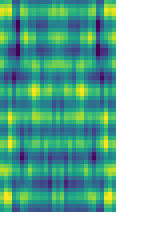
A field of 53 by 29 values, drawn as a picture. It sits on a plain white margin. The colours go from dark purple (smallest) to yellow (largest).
Seam: none. Mirror symmetry: left to right. Slope: none. Stripes: horizontal, repeating 8 times.
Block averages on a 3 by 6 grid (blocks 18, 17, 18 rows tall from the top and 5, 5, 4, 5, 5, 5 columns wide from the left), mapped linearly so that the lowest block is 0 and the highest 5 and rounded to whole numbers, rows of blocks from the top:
132331 | 232232 | 510015
